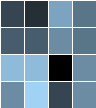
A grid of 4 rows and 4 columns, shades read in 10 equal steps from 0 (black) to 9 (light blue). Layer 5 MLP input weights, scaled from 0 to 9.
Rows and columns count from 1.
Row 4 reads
6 9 3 6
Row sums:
17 19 22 24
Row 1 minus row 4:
-3 -7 4 -1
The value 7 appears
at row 1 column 3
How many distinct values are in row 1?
4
